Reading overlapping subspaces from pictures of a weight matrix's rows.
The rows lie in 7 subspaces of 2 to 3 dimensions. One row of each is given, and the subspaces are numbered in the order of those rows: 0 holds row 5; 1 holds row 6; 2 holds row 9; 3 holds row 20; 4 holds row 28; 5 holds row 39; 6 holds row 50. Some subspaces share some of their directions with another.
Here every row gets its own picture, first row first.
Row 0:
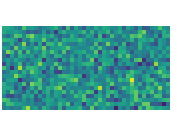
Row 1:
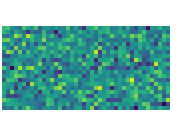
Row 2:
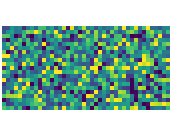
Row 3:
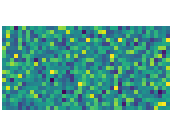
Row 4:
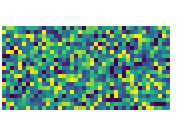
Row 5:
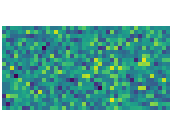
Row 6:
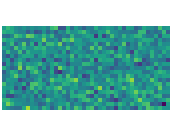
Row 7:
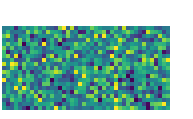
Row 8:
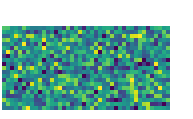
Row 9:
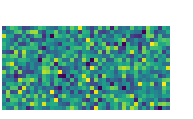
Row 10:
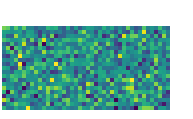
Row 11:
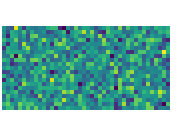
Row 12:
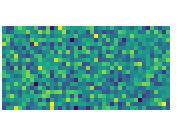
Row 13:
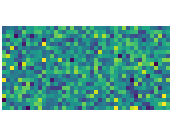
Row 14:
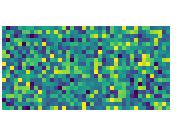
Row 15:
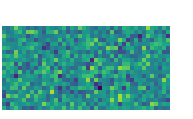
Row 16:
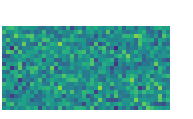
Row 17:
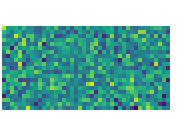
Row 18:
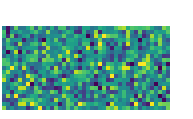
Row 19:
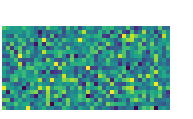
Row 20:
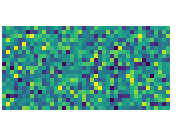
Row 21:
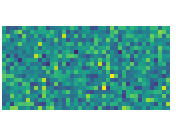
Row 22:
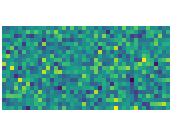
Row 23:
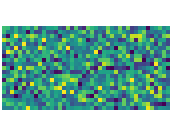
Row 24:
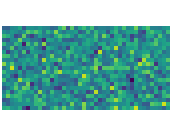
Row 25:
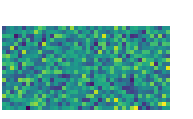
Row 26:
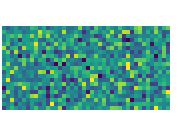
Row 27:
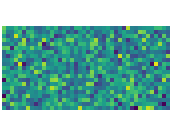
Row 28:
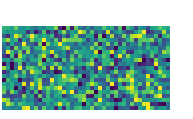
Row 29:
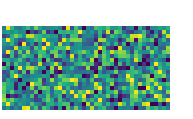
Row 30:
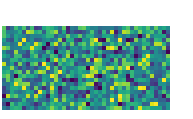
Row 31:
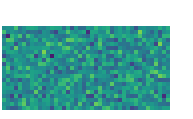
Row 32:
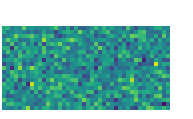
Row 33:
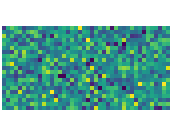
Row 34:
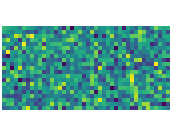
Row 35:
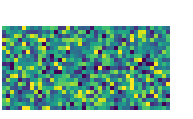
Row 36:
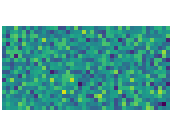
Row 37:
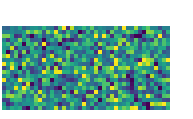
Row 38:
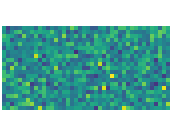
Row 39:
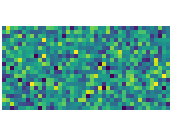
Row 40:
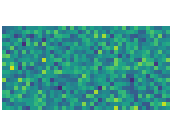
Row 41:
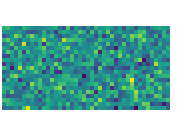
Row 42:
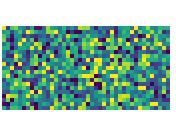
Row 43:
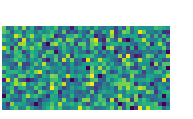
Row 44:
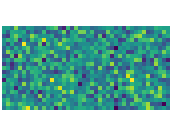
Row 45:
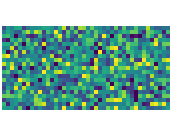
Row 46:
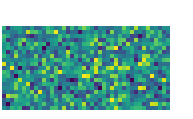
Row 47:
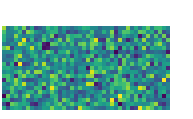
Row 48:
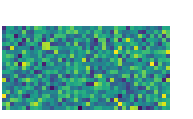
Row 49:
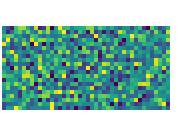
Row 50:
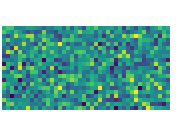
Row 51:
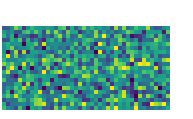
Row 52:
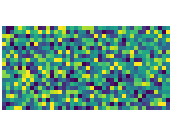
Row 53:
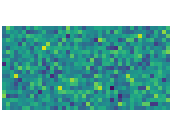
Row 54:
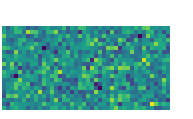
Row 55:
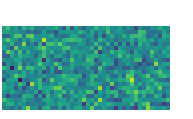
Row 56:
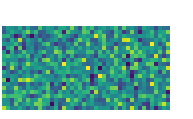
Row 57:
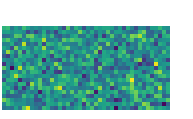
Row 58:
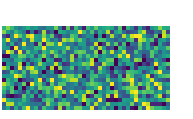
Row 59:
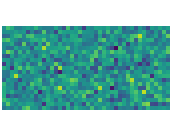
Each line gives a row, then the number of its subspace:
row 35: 6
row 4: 6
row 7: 4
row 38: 5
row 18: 5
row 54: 2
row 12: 1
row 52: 1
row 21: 5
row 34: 3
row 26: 3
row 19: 3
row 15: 2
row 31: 5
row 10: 3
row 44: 4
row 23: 4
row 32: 0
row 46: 0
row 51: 5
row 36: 4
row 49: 1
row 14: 2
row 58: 6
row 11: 4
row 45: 5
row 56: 3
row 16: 6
